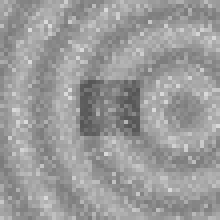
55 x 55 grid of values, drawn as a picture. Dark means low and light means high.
No overall slope runs across the table. An odd patch, lower than its surroundings, sits in the centre. Rings spread out from the middle right. The ninth with the lowest average is the centre.
